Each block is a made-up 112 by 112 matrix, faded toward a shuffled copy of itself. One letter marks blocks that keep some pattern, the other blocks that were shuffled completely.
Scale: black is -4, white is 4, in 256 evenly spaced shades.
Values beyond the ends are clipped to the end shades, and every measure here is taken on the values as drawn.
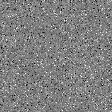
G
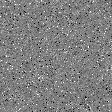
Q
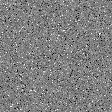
Q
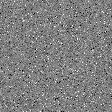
Q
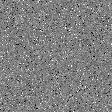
Q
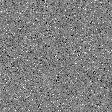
Q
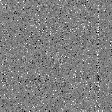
G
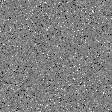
Q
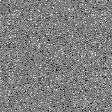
G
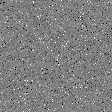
Q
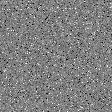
Q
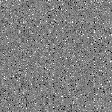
G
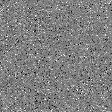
G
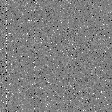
G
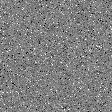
Q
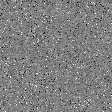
Q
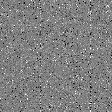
G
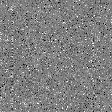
G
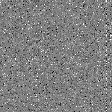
G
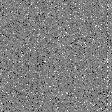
G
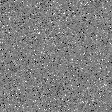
Q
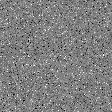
Q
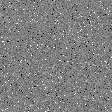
Q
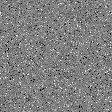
Q
